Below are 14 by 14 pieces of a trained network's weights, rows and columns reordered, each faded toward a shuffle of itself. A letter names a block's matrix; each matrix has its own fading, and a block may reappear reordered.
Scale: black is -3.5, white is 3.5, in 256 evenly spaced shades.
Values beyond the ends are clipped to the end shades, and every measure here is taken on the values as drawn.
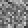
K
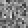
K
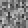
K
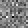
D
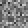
K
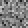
K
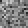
K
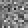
D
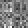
D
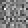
D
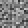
K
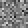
K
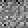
D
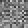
D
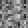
D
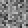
K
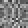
D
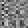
D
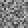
K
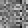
D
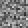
K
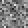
K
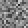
K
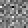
D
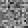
K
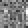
D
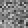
K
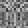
D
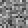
K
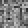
K
